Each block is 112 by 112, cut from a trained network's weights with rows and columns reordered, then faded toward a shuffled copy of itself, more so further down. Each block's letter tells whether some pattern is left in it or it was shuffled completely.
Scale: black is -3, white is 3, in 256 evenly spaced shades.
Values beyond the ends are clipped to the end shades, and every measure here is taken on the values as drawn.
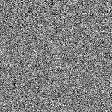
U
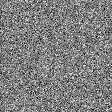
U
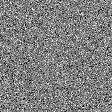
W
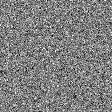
W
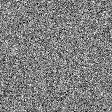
W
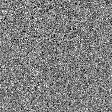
U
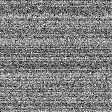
U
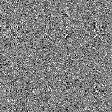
U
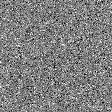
W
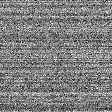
U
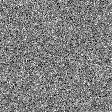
W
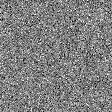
W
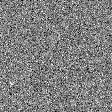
W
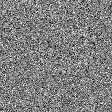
W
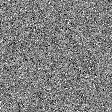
W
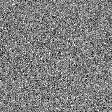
U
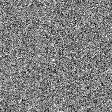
U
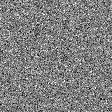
W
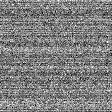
U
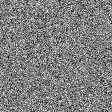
W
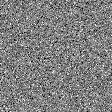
W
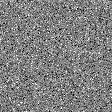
W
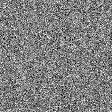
U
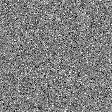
W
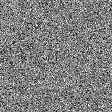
W
